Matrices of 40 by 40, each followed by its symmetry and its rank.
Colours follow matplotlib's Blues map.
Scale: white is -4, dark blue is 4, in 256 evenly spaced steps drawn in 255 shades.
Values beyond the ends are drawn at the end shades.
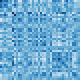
symmetric, rank three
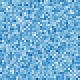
symmetric, full rank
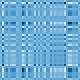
symmetric, rank one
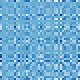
antisymmetric, rank two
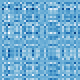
antisymmetric, rank two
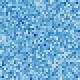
symmetric, full rank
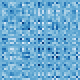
symmetric, rank three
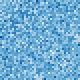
symmetric, full rank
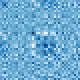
symmetric, rank three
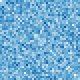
symmetric, full rank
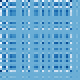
symmetric, rank one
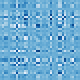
antisymmetric, rank two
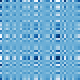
symmetric, rank one
